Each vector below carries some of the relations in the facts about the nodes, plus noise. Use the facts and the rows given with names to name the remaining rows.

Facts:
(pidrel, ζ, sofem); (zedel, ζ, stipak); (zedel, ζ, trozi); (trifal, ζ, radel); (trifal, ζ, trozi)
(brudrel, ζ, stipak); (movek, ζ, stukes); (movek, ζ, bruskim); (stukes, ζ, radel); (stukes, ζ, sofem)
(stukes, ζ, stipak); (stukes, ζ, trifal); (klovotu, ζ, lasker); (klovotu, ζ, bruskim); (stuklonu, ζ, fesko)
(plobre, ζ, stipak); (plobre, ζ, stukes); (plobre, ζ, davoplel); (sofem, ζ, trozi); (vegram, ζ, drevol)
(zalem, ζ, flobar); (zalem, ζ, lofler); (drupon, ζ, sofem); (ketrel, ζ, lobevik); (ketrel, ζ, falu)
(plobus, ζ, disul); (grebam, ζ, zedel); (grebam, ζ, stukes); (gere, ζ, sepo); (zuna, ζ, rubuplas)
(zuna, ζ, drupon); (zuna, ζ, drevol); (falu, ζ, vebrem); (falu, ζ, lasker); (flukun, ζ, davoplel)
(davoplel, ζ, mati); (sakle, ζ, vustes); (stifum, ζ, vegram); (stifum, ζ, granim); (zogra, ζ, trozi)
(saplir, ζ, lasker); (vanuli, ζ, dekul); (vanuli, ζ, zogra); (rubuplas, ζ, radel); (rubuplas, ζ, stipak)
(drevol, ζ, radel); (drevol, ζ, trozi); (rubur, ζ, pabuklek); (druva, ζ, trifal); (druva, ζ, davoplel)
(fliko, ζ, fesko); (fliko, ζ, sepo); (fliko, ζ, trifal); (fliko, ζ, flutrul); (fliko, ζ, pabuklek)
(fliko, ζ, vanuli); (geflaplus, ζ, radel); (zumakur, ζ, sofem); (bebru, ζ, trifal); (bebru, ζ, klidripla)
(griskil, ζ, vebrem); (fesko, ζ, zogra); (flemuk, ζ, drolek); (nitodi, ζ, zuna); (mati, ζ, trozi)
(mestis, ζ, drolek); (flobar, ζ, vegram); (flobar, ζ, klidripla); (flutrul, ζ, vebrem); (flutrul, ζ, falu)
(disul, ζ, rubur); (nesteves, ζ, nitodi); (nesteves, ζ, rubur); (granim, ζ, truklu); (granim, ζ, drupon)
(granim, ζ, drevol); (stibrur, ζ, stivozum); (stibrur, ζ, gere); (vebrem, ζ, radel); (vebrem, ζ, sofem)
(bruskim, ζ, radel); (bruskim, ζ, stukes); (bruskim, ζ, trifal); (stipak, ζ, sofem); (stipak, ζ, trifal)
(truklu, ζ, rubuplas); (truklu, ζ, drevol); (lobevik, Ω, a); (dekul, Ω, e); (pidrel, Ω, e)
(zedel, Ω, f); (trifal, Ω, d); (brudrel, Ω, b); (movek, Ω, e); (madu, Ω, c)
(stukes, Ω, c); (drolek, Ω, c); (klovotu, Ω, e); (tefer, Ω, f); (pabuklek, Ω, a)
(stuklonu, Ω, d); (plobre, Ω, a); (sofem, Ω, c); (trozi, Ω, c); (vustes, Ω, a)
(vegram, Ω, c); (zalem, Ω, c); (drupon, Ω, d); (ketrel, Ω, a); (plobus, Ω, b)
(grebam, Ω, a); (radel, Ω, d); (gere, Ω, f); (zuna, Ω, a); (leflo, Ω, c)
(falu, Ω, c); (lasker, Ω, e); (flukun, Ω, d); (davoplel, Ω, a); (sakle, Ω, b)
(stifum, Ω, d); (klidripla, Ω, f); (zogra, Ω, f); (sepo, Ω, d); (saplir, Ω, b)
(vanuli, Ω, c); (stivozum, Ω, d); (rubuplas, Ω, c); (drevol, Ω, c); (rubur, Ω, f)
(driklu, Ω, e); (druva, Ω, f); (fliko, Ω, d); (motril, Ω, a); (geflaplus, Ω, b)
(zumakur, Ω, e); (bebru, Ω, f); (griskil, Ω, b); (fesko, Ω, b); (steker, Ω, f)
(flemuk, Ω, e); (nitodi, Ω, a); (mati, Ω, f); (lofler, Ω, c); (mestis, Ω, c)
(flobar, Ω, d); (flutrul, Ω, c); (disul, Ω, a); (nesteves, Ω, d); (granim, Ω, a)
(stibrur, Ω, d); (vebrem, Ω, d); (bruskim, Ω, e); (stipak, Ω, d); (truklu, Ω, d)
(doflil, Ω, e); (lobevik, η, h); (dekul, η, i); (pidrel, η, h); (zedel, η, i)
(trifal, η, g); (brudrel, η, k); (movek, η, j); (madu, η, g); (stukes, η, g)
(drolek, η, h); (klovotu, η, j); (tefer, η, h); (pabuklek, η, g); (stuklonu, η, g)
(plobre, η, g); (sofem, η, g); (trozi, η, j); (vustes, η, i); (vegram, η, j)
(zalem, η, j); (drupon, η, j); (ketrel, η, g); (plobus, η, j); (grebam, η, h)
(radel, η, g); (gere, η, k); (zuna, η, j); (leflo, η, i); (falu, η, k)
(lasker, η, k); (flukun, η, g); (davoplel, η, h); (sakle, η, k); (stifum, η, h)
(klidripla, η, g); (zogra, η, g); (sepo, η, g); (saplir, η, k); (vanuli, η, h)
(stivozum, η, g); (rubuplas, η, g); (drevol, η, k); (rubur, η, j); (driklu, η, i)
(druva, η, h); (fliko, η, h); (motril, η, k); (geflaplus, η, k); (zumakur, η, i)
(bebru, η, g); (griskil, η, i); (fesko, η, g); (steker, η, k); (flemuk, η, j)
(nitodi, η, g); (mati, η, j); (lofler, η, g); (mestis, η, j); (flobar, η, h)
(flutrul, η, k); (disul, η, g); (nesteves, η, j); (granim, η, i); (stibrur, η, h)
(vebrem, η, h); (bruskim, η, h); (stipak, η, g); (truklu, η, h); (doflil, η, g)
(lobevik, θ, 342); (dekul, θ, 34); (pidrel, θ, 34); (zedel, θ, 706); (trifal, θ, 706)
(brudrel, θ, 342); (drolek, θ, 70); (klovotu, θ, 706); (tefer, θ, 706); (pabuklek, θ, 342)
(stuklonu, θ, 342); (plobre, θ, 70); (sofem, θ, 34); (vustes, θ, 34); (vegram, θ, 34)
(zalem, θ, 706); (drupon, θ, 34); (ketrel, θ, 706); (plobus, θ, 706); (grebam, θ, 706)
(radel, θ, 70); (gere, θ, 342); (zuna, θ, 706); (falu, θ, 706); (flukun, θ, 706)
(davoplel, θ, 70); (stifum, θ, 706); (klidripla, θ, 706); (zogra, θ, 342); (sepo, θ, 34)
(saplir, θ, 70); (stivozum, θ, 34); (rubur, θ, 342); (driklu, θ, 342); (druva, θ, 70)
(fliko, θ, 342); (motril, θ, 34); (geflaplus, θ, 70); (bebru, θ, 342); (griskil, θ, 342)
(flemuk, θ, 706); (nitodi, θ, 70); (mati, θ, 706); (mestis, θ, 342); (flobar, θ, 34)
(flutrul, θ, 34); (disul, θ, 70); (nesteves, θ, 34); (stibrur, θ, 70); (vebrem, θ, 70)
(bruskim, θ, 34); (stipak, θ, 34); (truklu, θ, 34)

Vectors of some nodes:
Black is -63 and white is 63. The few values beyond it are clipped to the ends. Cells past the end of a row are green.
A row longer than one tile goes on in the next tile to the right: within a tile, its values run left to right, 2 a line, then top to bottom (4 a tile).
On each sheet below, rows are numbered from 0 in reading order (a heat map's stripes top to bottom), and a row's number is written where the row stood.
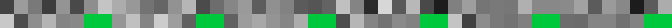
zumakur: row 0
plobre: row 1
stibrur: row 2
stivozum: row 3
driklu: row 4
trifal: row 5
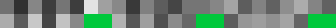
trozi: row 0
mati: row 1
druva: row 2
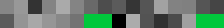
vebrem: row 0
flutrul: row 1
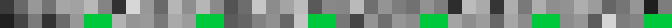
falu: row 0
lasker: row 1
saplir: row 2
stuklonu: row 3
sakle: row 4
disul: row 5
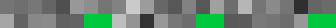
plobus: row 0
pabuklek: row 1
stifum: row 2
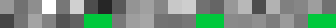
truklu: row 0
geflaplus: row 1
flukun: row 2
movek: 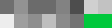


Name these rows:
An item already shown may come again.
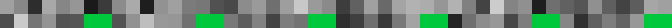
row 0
bruskim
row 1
vebrem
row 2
gere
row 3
falu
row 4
stipak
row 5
rubur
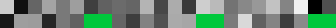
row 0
sofem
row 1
vanuli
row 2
motril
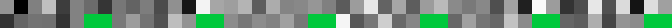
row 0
vegram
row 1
lofler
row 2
flukun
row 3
granim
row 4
lofler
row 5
drevol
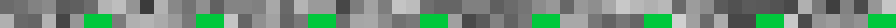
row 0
klovotu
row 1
radel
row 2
flemuk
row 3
geflaplus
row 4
griskil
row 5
brudrel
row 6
zuna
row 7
zumakur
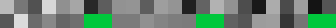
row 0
pidrel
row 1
trifal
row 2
drupon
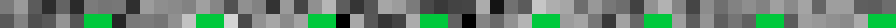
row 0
bebru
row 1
drolek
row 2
zumakur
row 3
flutrul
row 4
leflo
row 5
zogra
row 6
zedel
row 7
stibrur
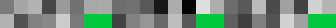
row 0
fesko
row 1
stukes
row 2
vanuli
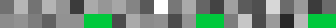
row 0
fliko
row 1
flobar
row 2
dekul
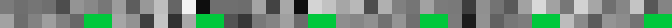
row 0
plobus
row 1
vustes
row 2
rubuplas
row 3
flukun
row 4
mestis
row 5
lobevik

